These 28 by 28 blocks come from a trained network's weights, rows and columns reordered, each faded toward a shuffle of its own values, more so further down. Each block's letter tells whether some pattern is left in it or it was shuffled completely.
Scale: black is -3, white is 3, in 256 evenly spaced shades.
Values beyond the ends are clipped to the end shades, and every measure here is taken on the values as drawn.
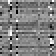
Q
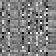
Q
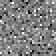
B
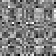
Q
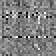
Q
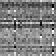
Q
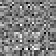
Q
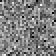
B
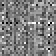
Q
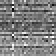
Q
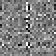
Q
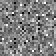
B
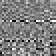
Q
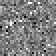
B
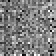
Q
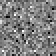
B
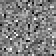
B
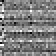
Q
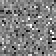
B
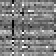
Q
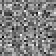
Q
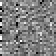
Q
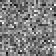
B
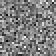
B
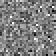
B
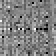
Q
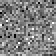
B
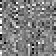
Q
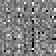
Q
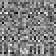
Q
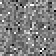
B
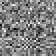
Q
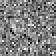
B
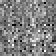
Q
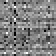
Q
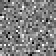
B
